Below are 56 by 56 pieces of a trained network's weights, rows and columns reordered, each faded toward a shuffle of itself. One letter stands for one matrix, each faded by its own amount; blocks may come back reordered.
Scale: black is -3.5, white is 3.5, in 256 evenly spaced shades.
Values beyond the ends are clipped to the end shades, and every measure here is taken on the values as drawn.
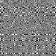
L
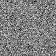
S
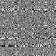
L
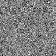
S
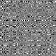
L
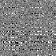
L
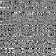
L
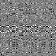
L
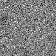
S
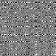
L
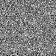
S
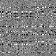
L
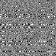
L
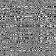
L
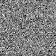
S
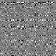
L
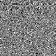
S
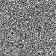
S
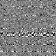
L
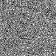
S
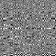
L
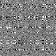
L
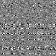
L
